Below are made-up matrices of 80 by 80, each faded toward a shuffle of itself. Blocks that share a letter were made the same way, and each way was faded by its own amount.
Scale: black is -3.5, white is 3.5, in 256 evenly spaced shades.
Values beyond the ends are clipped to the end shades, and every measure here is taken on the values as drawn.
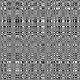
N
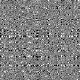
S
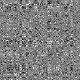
S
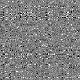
S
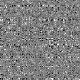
S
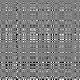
N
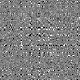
S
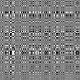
N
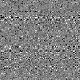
S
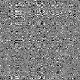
S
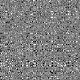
S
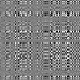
N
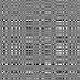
N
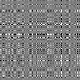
N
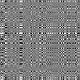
N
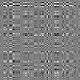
N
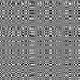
N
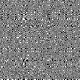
S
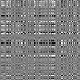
N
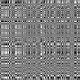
N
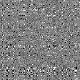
S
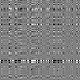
N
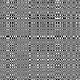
N
